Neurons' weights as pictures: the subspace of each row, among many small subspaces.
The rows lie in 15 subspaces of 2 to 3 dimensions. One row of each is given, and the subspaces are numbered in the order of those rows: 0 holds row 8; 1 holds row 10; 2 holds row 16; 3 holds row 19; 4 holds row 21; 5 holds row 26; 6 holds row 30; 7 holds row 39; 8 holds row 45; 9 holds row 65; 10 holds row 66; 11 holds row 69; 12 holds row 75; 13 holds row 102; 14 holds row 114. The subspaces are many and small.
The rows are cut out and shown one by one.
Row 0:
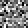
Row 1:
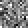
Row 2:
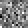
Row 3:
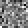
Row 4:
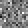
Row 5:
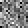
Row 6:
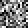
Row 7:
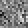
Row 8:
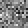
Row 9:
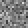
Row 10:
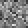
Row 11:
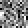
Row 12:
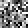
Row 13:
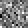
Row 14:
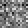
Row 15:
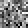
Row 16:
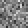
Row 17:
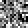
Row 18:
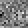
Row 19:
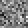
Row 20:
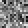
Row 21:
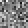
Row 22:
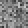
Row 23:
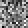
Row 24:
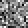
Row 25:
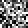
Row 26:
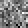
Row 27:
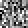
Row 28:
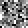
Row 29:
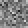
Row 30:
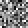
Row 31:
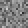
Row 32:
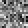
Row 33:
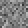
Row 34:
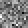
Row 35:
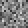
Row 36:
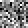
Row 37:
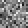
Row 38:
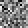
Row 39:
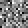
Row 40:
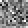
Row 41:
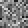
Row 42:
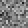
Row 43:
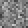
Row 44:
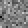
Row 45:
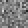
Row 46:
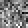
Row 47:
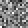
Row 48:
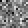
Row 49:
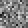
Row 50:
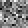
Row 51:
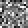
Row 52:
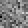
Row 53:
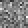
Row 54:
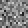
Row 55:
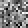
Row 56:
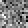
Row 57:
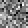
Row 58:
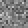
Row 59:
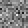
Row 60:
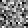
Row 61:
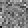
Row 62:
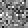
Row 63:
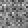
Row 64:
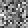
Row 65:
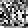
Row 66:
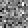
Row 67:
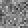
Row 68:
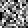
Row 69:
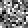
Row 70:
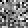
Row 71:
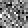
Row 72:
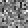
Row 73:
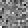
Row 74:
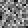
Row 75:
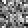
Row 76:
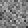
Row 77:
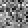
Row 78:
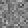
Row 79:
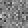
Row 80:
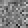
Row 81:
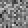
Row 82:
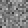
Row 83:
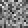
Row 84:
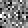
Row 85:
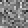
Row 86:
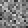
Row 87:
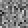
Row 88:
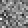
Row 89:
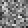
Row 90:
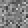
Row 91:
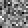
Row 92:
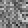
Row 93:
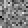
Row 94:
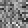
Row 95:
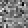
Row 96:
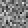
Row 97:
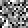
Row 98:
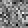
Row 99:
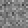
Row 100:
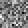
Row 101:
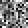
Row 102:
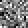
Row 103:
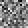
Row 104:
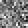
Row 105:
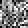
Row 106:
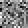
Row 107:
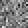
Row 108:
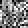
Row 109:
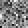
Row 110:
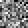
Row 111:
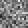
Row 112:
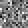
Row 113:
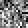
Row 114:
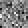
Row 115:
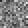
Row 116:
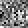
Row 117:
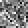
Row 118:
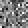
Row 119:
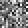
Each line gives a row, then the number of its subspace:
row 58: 0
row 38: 4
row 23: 12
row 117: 6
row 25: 2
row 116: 9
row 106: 8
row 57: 2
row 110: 6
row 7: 3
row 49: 7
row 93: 11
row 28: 13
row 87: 3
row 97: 2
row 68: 4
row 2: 14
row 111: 2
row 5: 4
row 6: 14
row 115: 1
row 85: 8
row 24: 13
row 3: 8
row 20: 12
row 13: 14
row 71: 14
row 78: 13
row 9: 0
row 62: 0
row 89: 13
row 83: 1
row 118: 14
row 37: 2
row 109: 6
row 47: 6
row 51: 8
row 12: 5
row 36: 1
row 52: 10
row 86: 6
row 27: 3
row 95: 10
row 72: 8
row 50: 1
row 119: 10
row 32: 12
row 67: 9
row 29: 1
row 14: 11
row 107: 14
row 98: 9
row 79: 7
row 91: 11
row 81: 10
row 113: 5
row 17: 12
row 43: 13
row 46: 5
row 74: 4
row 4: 7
